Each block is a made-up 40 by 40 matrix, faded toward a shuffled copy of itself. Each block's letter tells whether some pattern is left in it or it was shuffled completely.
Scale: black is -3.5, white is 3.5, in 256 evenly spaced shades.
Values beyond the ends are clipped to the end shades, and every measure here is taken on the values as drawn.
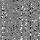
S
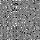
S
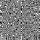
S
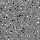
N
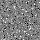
N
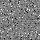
N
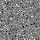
N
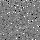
N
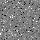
N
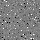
N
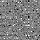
S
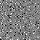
S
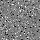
N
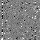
S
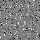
N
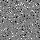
N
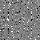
S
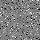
N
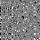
S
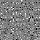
S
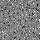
N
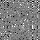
S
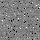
N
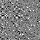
S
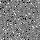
N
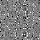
S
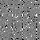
S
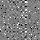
S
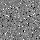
N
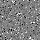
N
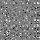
S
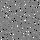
N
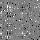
S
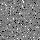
N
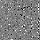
S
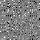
S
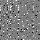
S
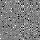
S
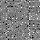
S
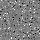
N
